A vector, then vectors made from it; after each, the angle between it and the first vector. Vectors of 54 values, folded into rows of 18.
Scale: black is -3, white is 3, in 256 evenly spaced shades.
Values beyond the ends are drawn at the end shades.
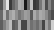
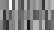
partly opposed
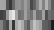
orthogonal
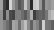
nearly opposite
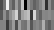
partly aligned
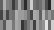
partly aligned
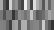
nearly opposite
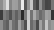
partly aligned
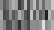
partly opposed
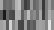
orthogonal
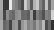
nearly opposite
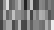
nearly parallel
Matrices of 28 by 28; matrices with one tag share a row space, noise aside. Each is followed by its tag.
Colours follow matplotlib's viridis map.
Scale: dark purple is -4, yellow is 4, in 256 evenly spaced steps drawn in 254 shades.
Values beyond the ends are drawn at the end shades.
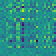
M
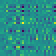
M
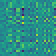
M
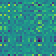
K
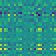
K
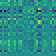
K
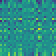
K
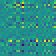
M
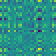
K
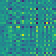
M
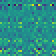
K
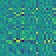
M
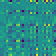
M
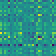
K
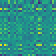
K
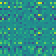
K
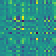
M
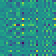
M
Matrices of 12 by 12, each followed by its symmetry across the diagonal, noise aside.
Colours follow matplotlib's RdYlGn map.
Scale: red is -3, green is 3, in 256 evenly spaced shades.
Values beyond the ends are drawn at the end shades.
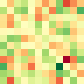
antisymmetric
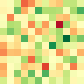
neither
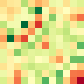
symmetric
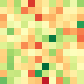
neither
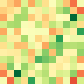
symmetric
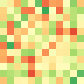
symmetric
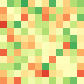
antisymmetric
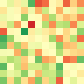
antisymmetric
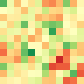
symmetric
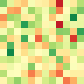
neither
